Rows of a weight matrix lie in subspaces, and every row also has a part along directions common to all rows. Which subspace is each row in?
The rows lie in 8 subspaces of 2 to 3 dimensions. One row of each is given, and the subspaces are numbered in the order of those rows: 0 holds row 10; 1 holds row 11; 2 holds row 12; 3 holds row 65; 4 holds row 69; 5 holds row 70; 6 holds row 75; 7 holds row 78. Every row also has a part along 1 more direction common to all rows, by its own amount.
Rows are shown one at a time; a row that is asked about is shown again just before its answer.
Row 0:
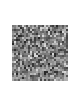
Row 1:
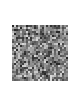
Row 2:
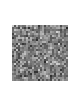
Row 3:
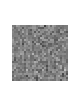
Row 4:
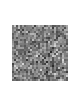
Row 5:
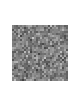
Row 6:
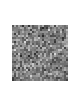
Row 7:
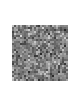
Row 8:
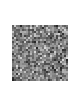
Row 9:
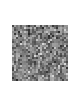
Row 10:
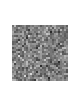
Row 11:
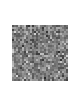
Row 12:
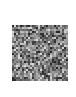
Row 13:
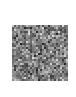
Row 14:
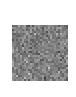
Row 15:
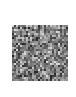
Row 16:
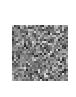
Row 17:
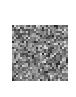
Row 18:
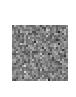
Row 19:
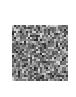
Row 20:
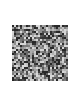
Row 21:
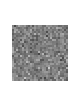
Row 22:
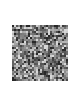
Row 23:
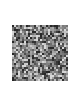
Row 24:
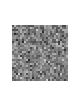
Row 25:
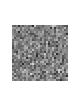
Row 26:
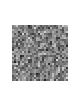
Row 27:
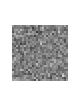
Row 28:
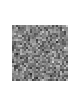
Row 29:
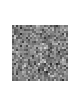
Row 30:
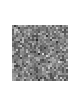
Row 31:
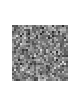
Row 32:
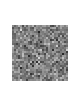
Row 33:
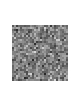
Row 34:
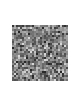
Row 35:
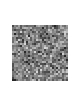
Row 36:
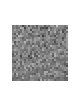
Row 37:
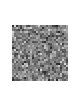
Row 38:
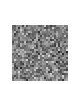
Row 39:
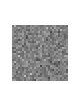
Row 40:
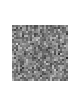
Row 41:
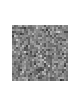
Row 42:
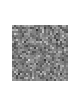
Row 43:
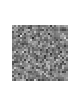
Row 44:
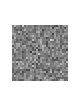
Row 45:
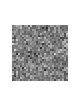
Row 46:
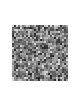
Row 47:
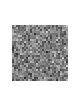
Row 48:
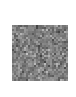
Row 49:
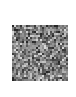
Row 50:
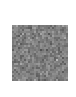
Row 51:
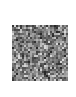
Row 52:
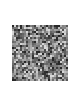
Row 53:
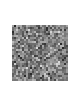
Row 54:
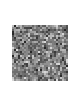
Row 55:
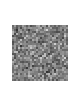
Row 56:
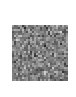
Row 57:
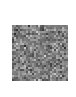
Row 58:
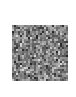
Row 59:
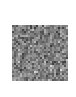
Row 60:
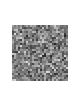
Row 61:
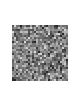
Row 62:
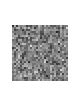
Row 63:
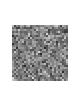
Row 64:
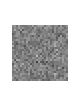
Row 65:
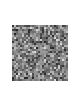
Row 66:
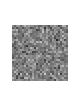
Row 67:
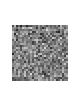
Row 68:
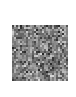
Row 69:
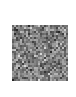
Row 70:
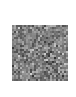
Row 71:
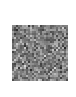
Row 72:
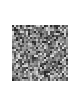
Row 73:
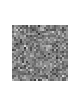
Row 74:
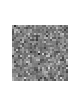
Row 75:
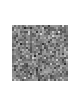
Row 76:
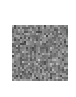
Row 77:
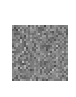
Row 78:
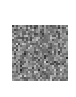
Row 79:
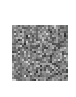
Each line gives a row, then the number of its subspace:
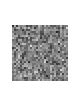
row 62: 7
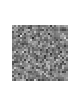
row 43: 6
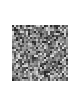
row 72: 4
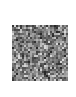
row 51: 4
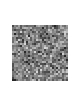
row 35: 0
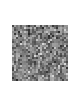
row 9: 6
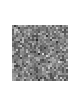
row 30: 1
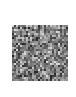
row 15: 7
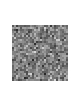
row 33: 3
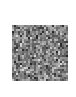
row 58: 6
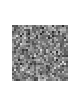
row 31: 6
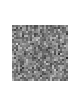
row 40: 7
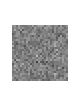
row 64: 5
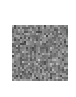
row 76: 4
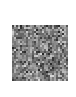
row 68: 3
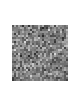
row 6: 2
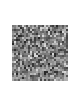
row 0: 2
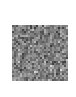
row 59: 7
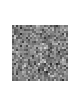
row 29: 2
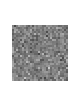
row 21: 1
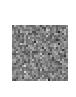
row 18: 3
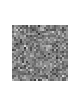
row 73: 4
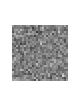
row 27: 4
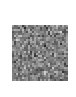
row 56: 2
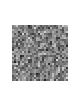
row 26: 6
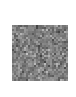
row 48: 2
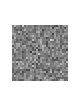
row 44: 5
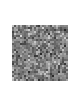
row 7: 6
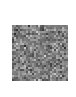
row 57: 4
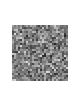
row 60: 0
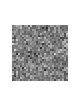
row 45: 2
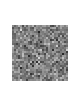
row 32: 5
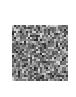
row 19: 5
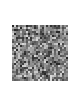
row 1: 7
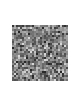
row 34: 5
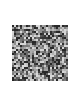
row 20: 6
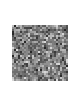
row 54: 1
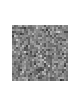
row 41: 2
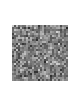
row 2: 7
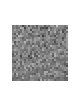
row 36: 2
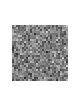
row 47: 1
